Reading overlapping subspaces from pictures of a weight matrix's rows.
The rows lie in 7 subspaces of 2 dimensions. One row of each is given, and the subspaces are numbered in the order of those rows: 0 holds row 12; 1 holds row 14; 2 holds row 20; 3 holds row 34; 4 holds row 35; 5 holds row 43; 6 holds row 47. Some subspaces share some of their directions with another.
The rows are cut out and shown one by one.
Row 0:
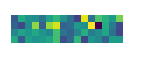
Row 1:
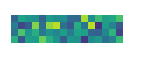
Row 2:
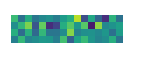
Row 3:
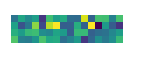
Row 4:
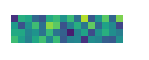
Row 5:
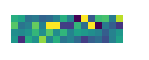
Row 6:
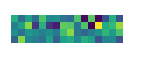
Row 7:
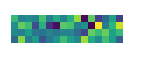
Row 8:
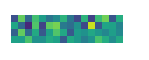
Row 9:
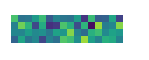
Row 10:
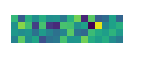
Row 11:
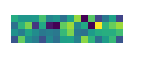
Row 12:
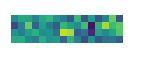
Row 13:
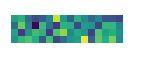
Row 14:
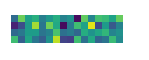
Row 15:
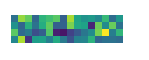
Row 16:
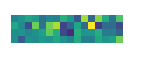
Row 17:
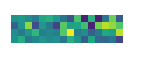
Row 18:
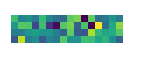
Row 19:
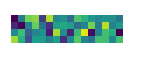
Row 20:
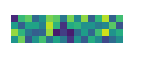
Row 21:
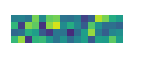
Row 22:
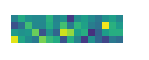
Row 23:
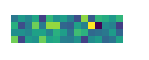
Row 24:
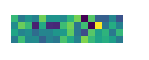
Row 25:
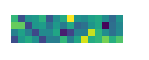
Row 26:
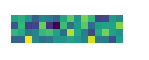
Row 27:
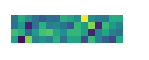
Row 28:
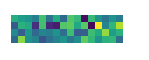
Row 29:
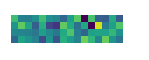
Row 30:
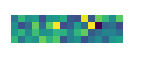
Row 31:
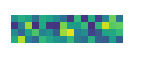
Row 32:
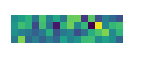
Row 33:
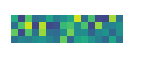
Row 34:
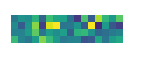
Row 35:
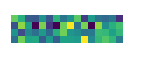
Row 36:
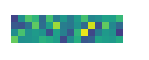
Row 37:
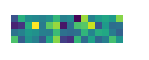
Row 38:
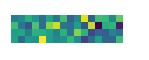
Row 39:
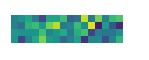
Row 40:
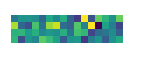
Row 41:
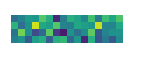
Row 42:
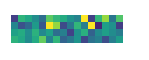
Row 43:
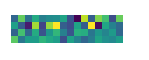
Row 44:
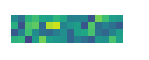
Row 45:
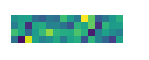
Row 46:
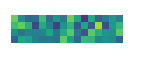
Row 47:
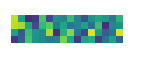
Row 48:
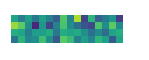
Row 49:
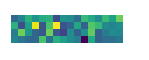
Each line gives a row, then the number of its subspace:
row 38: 1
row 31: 0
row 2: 5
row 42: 2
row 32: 2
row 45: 3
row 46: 6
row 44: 3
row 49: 4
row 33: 5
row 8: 5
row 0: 1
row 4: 2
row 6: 0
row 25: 0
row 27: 3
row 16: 0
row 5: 6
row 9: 2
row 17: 0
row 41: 4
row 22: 0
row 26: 3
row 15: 2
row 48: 1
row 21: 3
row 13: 4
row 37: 1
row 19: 6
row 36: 6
